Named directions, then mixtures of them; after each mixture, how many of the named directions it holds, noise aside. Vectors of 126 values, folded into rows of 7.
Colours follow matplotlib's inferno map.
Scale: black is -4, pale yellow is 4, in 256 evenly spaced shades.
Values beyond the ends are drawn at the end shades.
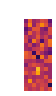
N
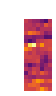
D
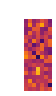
one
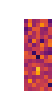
one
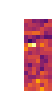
one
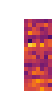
two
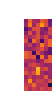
one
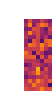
two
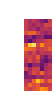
one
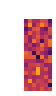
one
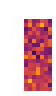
one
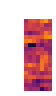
one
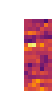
one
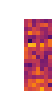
two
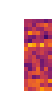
two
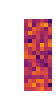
two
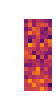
two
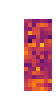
two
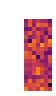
two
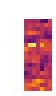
one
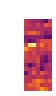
one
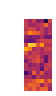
one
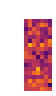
two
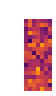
two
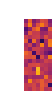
one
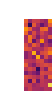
one
